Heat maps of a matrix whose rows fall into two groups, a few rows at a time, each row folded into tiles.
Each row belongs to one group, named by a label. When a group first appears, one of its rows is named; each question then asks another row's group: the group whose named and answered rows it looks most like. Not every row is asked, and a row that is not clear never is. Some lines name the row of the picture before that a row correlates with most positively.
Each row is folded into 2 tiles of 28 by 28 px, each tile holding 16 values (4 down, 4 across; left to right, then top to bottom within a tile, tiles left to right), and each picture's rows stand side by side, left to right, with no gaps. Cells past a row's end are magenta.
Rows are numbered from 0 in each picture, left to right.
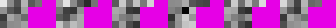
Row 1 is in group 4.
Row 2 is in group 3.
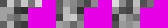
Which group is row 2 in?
4
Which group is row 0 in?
3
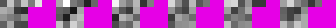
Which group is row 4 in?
4
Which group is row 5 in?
4
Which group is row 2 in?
4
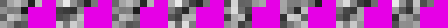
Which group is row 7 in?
4
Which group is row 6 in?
4
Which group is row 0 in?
3
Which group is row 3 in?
4
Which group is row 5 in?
4
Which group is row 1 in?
4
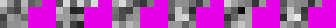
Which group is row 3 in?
3
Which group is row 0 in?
4
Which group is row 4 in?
4
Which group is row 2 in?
4
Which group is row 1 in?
3
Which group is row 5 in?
3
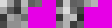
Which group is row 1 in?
3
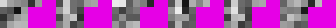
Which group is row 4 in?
3
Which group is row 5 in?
3
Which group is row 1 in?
3
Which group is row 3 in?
3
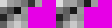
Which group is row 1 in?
4
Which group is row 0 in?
4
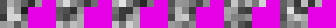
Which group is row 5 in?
3
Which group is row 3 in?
3
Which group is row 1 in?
4
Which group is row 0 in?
3
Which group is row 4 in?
3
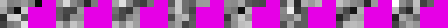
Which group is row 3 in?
3
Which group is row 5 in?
3
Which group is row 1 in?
4
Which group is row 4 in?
4
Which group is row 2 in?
4
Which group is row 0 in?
4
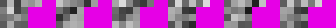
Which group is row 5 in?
3
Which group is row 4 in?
3
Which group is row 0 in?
3
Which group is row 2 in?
4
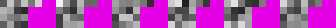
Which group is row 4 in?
4
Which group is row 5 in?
4
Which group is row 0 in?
3
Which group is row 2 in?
4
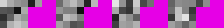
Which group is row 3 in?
3
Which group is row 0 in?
4
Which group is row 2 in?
4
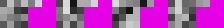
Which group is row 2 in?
4
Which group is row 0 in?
3
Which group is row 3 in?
3
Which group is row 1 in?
3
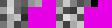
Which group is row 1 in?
4
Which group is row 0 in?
3
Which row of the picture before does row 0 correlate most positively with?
3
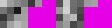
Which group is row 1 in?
3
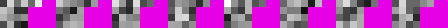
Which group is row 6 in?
4
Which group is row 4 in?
4
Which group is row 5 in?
3
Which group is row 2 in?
4
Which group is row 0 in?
3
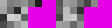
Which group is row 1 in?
3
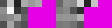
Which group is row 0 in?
3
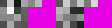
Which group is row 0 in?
3
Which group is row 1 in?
3
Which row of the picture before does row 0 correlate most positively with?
0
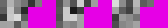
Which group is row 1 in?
3
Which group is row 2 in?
4
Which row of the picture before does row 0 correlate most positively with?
0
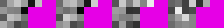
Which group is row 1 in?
3
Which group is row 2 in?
3
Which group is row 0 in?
3
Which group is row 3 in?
3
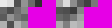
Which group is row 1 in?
4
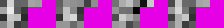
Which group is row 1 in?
3
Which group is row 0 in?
3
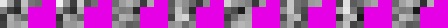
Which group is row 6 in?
3
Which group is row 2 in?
3
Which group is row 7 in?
3
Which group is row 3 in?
3
